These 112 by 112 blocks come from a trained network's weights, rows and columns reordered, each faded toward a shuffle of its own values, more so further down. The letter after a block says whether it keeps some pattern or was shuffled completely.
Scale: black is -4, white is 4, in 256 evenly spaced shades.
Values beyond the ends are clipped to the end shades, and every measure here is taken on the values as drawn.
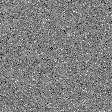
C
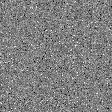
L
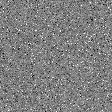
C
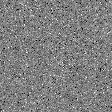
L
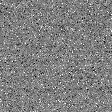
L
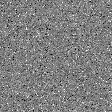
L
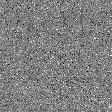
L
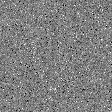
C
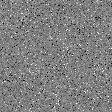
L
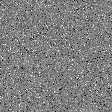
C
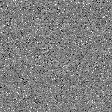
L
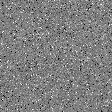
C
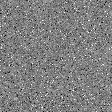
C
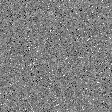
C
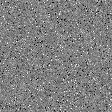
C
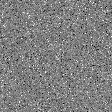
C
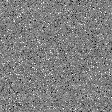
L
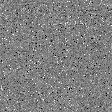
L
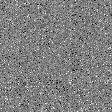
L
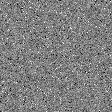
C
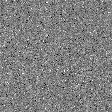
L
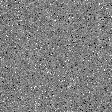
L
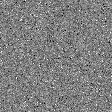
C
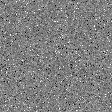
L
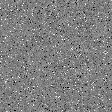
L
